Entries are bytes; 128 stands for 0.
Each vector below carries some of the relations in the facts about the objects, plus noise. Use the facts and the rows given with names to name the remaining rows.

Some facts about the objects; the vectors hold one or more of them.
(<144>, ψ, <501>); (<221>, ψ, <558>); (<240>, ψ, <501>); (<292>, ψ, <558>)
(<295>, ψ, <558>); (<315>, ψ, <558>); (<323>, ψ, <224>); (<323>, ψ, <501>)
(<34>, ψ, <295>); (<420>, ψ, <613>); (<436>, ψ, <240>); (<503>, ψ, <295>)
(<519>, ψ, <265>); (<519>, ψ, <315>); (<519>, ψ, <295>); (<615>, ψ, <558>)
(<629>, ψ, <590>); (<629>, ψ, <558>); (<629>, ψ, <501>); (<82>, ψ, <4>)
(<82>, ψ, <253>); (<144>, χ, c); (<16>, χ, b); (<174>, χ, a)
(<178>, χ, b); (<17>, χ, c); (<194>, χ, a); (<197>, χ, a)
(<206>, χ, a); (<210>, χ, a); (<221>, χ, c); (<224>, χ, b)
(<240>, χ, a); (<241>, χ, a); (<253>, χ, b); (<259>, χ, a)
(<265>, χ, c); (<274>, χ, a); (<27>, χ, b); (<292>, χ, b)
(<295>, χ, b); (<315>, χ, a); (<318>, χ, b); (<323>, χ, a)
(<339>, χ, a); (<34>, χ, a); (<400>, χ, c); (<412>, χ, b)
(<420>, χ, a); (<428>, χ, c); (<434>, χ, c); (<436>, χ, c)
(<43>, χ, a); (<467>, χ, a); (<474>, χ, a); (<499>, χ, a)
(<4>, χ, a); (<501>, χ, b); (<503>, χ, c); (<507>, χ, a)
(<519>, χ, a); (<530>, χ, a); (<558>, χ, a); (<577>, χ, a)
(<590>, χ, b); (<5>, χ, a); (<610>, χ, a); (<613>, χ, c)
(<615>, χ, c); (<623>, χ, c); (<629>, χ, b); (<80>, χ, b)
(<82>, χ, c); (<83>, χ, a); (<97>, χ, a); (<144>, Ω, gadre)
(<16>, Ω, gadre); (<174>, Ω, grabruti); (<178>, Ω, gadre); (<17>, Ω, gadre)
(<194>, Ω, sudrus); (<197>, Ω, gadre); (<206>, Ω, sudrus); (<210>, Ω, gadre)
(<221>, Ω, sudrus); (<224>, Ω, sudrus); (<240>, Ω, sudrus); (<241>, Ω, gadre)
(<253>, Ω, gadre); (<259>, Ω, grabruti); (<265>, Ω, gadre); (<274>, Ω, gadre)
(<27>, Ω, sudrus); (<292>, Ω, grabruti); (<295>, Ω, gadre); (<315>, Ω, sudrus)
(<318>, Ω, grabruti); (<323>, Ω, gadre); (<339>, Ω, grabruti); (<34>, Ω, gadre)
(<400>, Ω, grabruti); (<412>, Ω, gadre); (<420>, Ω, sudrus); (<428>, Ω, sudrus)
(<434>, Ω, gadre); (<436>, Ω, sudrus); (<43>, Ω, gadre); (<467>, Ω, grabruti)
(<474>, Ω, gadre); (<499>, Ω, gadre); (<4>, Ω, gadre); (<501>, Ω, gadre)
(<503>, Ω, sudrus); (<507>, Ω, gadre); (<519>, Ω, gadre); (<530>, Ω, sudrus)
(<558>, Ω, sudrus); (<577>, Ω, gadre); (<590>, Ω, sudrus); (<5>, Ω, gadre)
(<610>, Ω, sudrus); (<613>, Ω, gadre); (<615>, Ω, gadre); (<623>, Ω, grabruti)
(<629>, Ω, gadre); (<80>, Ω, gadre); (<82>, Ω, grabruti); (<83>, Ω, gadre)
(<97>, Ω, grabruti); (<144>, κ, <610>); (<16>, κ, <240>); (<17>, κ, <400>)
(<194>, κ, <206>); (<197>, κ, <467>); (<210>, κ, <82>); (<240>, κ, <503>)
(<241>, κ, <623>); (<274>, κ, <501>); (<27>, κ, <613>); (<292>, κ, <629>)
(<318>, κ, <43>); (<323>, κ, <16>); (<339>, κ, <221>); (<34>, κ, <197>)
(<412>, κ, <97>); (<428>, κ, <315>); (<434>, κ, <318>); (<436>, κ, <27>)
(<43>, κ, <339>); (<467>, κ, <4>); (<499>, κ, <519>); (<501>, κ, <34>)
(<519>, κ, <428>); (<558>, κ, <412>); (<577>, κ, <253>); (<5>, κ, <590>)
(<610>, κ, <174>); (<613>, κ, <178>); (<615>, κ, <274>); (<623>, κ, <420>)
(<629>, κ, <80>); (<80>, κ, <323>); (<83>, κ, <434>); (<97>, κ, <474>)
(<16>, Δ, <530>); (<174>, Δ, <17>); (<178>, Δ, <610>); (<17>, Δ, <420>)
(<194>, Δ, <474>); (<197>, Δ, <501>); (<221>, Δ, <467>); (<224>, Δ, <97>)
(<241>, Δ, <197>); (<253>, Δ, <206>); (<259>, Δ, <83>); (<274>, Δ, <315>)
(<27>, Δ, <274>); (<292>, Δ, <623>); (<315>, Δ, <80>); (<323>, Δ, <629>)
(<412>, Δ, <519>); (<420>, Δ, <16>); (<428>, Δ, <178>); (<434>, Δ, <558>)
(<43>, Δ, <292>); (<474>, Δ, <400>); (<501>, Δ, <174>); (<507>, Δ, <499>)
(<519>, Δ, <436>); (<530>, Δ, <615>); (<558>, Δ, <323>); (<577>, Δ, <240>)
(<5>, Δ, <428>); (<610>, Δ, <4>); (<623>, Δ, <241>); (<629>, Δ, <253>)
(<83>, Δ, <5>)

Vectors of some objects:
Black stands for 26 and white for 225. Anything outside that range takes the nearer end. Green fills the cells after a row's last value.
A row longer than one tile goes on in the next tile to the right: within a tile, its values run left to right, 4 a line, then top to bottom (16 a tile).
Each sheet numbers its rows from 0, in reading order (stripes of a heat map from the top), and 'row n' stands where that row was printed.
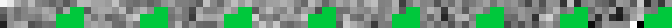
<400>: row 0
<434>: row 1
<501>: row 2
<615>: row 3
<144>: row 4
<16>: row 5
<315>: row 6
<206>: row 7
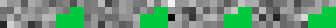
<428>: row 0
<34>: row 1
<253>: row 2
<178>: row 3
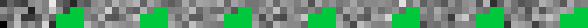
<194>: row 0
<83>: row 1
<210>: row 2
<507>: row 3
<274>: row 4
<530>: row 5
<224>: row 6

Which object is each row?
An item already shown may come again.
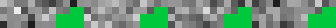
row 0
<503>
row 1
<615>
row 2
<613>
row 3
<558>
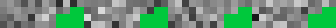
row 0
<315>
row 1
<436>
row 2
<318>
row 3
<577>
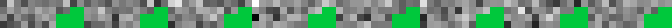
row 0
<97>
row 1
<240>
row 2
<82>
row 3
<253>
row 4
<5>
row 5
<590>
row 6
<503>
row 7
<241>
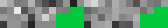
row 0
<503>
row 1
<623>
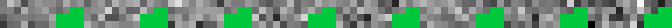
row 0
<259>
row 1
<83>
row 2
<623>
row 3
<412>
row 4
<4>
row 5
<265>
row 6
<240>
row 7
<194>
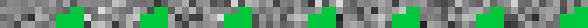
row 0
<43>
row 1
<436>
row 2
<474>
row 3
<420>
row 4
<590>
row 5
<27>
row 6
<174>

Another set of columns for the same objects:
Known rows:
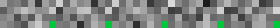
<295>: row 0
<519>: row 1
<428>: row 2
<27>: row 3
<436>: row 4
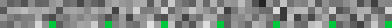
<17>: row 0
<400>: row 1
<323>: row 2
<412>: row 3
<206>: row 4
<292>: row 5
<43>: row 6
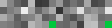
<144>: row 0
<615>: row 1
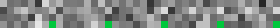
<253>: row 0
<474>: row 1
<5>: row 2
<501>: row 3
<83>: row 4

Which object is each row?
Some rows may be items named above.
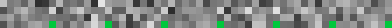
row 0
<174>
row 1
<253>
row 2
<318>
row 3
<259>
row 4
<615>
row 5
<434>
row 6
<503>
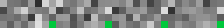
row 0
<253>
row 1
<178>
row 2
<339>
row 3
<259>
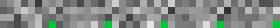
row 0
<434>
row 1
<400>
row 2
<412>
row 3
<97>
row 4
<467>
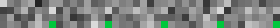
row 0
<27>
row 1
<241>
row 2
<265>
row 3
<5>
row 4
<82>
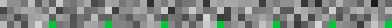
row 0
<558>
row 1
<613>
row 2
<507>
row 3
<577>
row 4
<240>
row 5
<318>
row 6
<224>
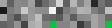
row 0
<274>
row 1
<315>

